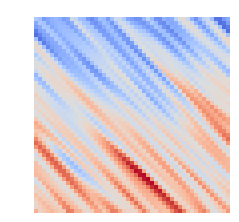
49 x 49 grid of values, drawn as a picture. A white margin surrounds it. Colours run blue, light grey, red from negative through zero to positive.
Grain: diagonal, down to the right. Slope: up to the bottom. Average level on the scale: 50%. Odd rows or columns: none. Ninth with the highest average: bottom middle.
